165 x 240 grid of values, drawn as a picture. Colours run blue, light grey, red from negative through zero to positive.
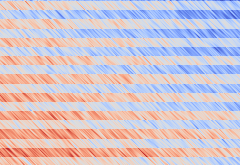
Ninth with the lowest average: top right. Stripes: horizontal, repeating 9 times. Ninth with the highest average: bottom left. Slope: up to the bottom left.
